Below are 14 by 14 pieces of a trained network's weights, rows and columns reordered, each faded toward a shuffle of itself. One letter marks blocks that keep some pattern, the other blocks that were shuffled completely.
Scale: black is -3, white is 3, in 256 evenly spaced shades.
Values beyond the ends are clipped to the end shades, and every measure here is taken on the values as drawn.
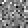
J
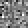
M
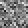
J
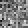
M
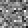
M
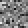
J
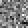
J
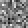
J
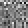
M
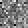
J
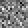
J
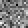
J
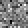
J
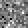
J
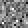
J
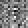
M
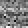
M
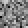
J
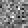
M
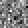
J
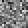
M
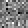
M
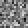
J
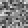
J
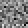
J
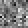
M
